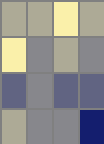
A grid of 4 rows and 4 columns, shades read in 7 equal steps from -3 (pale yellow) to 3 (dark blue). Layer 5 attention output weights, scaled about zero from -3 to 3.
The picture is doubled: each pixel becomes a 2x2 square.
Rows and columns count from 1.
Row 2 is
-3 0 -1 0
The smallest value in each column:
-3 -1 -3 -1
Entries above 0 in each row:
0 0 3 1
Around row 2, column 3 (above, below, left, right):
-3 1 0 0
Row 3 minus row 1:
2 1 4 2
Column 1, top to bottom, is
-1 -3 1 -1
